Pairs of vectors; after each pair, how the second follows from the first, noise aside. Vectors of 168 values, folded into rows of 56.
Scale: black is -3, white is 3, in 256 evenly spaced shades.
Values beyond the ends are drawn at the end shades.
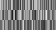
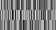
sign-scrambled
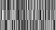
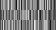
wrapped around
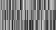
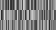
wrapped around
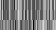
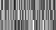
sign-scrambled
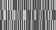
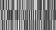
wrapped around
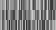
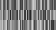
wrapped around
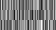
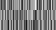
wrapped around
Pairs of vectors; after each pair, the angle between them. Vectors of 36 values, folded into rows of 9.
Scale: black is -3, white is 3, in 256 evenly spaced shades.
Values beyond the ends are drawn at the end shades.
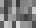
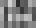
orthogonal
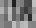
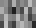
orthogonal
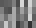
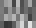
partly opposed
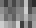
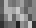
partly opposed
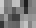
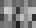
orthogonal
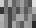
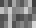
nearly opposite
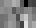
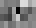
partly opposed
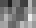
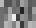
orthogonal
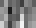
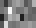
partly opposed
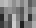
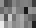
partly opposed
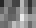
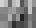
nearly opposite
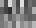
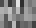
nearly opposite
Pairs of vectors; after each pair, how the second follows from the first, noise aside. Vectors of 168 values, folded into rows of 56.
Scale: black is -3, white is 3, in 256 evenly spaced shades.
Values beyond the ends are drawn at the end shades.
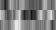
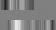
partly zeroed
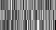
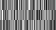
wrapped around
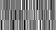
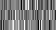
sign-scrambled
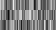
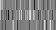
partly zeroed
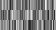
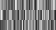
wrapped around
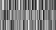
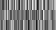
negated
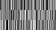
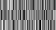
wrapped around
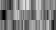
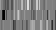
partly zeroed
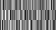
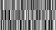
negated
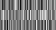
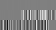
partly zeroed
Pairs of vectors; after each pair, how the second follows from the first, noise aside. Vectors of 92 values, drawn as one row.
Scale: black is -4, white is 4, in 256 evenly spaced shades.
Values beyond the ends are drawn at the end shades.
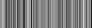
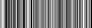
scaled up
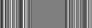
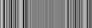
negated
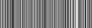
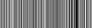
negated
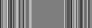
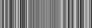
reversed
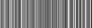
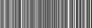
copied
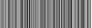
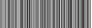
copied
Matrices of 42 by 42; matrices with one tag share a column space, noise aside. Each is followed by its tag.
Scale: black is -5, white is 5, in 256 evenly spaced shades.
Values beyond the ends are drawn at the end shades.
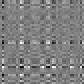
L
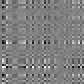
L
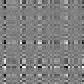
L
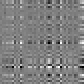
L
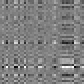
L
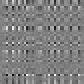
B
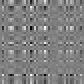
B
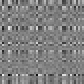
B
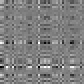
L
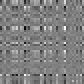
B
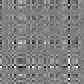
L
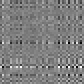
L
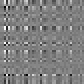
B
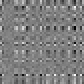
B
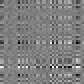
L
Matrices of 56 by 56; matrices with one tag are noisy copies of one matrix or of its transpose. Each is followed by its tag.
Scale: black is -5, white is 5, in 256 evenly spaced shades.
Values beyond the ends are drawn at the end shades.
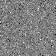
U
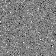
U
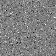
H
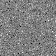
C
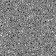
C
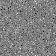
C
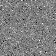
U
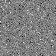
U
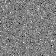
U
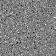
H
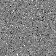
H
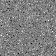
C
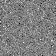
U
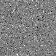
H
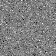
U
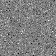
C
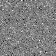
U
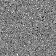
H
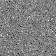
C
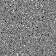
H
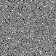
U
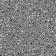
C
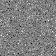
C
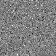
H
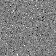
H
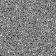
C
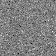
C
